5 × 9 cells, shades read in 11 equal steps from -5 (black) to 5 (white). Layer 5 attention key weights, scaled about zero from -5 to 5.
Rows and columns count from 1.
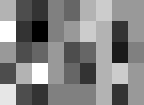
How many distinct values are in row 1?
7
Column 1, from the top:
2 5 1 -2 4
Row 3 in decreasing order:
2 1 1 0 -1 -1 -2 -2 -4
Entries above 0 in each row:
5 5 3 6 3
